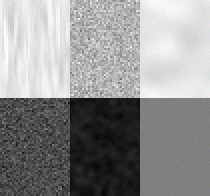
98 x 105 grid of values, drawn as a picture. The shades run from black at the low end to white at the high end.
The table splits into 2 rows of 3 panels. Panel 1,1: very high, streaked downward, faint in contrast. Panel 1,2: high, fine-grained. Panel 1,3: very high, smooth, faint in contrast. Panel 2,1: low, fine-grained. Panel 2,2: very low, blotchy, faint in contrast. Panel 2,3: middling, flat.
